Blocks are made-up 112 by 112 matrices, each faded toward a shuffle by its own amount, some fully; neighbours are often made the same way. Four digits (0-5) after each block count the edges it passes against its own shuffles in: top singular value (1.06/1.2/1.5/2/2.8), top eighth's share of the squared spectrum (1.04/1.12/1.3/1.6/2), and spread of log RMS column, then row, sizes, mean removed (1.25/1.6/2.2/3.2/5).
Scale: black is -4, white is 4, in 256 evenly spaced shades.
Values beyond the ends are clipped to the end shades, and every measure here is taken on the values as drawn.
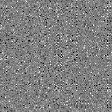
4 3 2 2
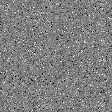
3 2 1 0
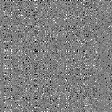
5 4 3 2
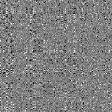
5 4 3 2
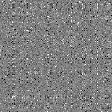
4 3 3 2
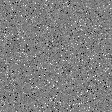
0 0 0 0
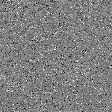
3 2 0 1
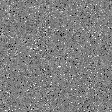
3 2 1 0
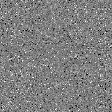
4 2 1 0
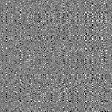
5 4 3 3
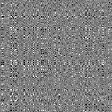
5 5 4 3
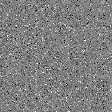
3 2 1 1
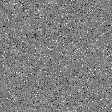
3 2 0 0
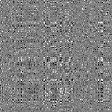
5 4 3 3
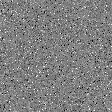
2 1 0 0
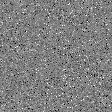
2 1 0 0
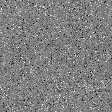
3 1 0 0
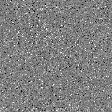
3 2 1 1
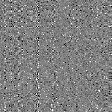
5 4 3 2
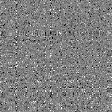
4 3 2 2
